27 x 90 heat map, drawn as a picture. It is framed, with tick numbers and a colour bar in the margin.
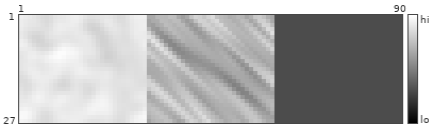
The table splits into one row of 3 panels. Panel 1,1: very high, blotchy, faint in contrast. Panel 1,2: high, slanting down to the right. Panel 1,3: low, flat.
